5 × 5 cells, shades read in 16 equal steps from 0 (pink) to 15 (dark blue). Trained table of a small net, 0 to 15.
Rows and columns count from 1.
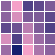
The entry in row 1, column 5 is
8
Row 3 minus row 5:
4 -6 4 3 4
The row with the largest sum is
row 3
